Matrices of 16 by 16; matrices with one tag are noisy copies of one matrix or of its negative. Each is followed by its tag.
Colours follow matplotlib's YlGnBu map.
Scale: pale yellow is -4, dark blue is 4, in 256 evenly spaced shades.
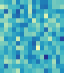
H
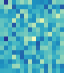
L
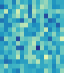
H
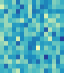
H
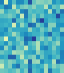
L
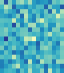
L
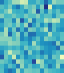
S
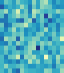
H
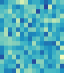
S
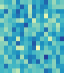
H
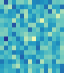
L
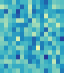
H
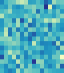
S
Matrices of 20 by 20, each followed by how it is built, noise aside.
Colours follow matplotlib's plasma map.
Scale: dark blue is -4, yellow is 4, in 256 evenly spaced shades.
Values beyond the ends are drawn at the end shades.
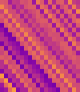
Toeplitz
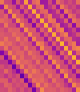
Toeplitz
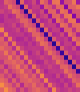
Toeplitz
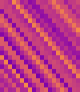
Toeplitz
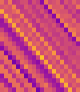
Toeplitz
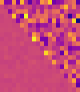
upper triangular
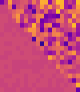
upper triangular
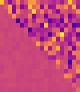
upper triangular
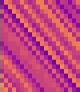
Toeplitz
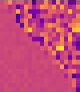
upper triangular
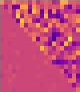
upper triangular
